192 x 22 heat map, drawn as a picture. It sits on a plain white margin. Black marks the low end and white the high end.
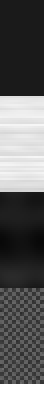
It is made of 4 by 1 panels. Panel 1,1: very low, flat. Panel 2,1: very high, streaked across, faint in contrast. Panel 3,1: very low, smooth, faint in contrast. Panel 4,1: low, checkered.
